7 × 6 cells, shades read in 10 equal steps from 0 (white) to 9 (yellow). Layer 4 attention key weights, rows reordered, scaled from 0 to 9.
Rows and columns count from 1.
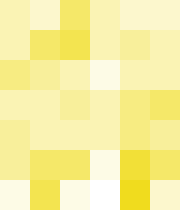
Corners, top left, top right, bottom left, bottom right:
3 2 1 2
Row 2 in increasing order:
3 3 3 4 6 7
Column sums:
23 31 30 14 36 26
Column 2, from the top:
2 6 4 3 3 6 7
